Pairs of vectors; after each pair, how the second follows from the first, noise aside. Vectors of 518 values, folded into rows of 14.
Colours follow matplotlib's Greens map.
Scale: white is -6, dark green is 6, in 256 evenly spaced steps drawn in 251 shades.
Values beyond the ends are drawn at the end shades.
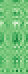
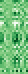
scaled up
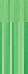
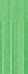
shrunk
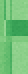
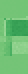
partly zeroed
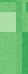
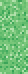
shuffled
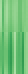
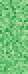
shuffled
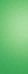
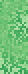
sign-scrambled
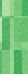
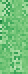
sign-scrambled
